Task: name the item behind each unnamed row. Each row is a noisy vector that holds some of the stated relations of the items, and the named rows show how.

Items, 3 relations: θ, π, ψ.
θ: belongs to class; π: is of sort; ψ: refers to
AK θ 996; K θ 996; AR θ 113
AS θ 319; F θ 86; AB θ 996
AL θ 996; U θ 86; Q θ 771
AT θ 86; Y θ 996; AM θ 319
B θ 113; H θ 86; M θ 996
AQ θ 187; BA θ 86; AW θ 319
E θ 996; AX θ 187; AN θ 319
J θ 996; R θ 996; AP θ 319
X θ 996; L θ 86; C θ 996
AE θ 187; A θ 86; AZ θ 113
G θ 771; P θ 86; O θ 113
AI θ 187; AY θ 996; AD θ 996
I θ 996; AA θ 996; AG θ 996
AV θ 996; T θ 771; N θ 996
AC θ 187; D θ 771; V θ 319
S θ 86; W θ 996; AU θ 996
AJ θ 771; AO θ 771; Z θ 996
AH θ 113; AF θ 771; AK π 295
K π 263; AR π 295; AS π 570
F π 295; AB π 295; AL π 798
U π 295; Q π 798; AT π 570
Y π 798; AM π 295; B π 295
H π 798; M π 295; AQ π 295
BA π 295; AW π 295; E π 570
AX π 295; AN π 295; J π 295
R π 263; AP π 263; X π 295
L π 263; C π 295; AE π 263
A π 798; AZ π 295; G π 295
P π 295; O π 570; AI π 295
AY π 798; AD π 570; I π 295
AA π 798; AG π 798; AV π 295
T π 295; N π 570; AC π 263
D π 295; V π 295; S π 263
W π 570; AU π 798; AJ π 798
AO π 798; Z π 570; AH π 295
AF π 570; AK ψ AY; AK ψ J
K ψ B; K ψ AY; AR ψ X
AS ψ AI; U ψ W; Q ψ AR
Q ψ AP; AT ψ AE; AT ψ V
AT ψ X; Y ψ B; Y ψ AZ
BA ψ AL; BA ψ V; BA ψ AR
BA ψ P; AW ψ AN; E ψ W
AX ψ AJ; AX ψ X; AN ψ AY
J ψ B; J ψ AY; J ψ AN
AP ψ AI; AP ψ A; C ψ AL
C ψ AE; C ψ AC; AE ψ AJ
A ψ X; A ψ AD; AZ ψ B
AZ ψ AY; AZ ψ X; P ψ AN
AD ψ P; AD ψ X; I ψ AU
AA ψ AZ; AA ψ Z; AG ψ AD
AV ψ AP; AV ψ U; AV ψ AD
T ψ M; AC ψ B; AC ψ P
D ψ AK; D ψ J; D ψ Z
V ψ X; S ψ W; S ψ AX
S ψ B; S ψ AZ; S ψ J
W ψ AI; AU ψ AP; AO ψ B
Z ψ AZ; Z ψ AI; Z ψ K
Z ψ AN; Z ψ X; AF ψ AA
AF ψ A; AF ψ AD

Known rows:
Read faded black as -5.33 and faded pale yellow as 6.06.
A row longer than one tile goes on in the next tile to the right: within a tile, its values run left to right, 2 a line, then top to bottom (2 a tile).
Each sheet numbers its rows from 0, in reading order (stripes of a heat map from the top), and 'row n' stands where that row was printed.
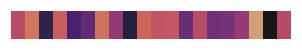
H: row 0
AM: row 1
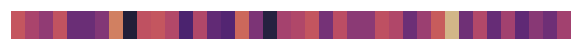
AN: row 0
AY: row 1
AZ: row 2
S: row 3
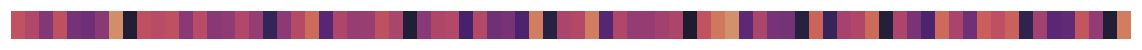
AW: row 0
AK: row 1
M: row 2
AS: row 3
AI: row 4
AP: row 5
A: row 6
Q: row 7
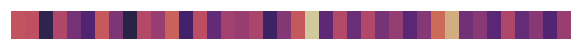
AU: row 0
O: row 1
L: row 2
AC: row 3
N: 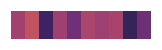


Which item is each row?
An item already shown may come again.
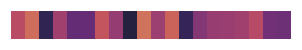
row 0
Q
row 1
AD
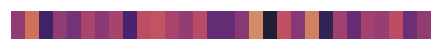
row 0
AF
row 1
AN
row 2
AT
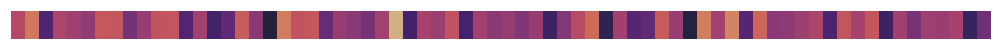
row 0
AR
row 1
AO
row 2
V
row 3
E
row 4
Q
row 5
U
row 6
N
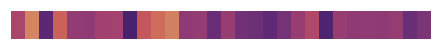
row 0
U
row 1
K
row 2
Z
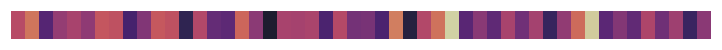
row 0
X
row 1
AL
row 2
AS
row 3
AE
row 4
AE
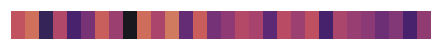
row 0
AJ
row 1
P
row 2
W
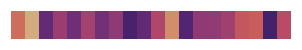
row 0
R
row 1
AX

